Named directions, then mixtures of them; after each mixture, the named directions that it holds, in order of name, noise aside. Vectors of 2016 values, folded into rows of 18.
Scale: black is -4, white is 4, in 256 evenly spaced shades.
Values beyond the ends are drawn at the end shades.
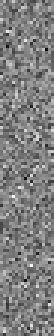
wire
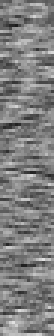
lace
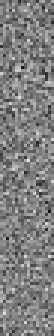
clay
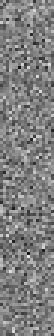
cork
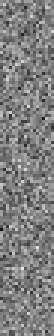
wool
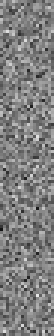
wire, wool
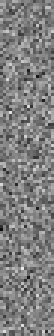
wire, wool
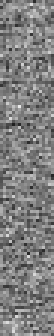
cork, lace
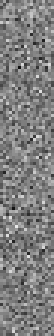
cork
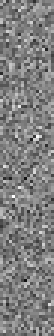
cork, wire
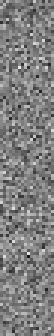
cork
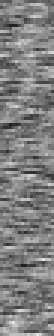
lace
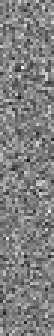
clay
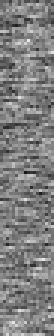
clay, lace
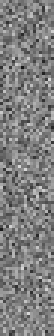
clay, wool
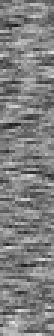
lace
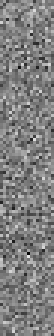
cork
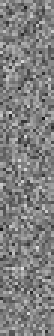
wool
